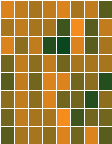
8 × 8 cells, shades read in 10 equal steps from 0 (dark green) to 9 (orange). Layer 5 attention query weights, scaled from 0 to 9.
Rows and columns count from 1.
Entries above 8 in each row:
0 1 0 0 0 0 1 0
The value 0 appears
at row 3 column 5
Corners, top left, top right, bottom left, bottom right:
8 3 3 3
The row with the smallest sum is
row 3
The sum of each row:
52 46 38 45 40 39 42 43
